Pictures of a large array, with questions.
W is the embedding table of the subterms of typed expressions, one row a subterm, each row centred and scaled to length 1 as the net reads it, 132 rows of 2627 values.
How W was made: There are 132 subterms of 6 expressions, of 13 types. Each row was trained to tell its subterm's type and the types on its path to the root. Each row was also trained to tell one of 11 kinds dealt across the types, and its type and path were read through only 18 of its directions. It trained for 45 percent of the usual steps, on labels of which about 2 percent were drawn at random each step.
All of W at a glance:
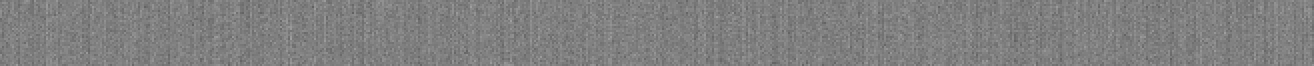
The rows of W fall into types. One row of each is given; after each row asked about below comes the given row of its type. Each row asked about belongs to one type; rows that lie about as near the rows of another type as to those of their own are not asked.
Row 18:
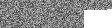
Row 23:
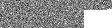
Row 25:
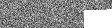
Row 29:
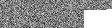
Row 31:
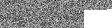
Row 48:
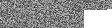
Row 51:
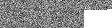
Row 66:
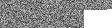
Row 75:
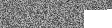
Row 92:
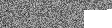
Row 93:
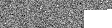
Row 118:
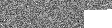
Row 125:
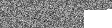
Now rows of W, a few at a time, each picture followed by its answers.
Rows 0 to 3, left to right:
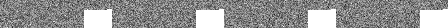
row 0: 75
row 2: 118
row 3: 125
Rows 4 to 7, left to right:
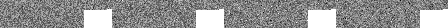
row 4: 25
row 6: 18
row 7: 125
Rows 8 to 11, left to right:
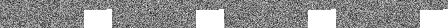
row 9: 48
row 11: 66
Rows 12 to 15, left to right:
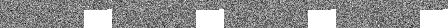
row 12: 92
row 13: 66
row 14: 25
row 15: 93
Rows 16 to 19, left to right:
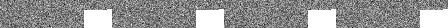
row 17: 93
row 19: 18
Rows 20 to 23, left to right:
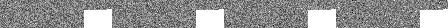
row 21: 51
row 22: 18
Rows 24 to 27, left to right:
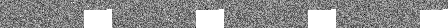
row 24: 25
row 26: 66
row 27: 25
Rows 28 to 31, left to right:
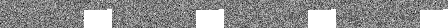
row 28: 18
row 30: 31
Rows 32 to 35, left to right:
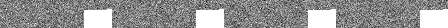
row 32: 118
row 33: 125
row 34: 51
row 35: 29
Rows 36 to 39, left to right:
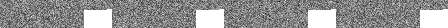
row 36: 66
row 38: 92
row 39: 66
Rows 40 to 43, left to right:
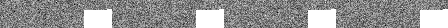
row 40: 48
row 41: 31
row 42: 118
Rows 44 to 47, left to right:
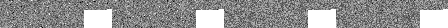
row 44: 125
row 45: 29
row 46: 25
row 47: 31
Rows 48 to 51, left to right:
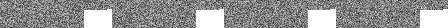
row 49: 18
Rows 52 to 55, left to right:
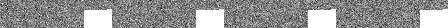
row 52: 51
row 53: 48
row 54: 29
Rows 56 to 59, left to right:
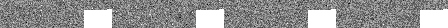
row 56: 75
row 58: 51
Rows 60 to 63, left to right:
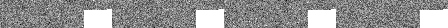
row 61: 25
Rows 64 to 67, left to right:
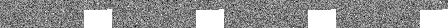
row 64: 18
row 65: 51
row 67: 31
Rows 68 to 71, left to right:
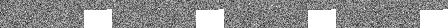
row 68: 66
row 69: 93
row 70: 93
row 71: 93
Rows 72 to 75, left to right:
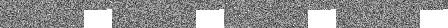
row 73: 48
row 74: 66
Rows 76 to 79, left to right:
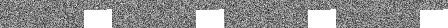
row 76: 31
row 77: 118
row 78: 66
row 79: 18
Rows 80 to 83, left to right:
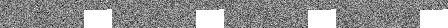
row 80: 93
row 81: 75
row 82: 93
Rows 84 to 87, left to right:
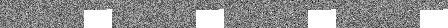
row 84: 118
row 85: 125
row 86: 31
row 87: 18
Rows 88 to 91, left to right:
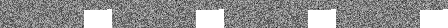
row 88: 75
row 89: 18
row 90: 31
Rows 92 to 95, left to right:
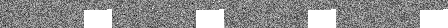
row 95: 75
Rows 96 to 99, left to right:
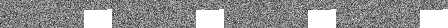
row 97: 66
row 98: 29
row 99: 48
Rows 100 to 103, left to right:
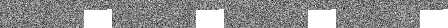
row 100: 48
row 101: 31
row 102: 75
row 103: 125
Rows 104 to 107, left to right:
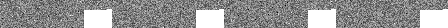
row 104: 51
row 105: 75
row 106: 18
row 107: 29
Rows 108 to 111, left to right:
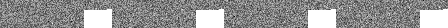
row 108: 48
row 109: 29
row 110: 51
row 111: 23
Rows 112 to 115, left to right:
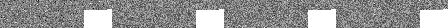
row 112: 92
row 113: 25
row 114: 66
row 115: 118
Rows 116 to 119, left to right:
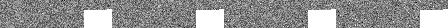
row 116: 118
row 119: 75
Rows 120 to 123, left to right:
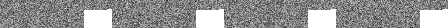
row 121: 31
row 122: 31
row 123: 48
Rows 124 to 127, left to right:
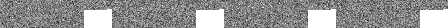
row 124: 118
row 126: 48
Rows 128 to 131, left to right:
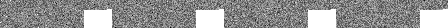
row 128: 125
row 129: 118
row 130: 25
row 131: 118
